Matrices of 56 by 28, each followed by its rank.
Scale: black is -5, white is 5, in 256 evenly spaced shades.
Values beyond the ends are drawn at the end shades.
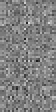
five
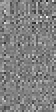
five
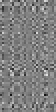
three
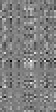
three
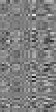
three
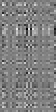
two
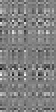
two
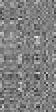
five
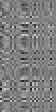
three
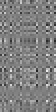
two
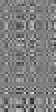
two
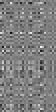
two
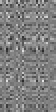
three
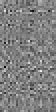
five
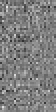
five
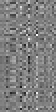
three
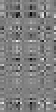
two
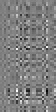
two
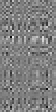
three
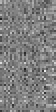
five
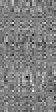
five
